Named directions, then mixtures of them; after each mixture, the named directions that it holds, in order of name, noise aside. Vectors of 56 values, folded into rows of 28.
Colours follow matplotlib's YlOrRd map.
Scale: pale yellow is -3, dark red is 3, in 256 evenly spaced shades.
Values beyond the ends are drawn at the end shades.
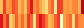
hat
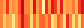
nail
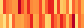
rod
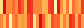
hat, rod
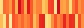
hat, rod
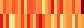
hat, nail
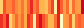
hat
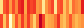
hat, nail, rod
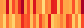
nail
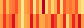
nail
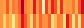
nail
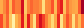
hat, nail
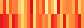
hat, nail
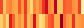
hat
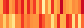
hat, nail
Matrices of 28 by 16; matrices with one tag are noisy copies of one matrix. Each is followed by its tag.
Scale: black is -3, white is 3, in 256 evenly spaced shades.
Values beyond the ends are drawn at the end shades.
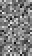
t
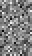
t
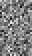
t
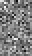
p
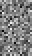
t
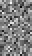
t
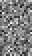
t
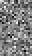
p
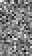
p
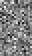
p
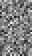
t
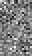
p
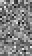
p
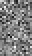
p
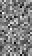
t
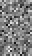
t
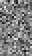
p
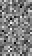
t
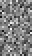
t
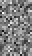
t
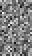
t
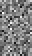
t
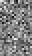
p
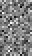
t
